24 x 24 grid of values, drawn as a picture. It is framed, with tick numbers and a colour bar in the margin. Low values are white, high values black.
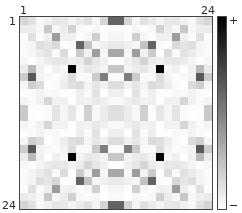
On average the colour sits 10% of the way up the scale. It mirrors both left to right and top to bottom. Most values sit low, with a long tail of high ones.
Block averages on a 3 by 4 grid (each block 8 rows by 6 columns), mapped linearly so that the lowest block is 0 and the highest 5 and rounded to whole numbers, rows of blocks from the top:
2 5 5 2 | 0 1 1 0 | 2 5 5 2
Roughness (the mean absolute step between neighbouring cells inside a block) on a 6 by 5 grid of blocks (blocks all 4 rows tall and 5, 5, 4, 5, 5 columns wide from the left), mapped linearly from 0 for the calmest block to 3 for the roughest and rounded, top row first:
1 1 1 1 1 / 1 3 3 3 1 / 0 0 0 0 0 / 0 0 0 0 0 / 1 3 3 3 1 / 1 1 1 1 1
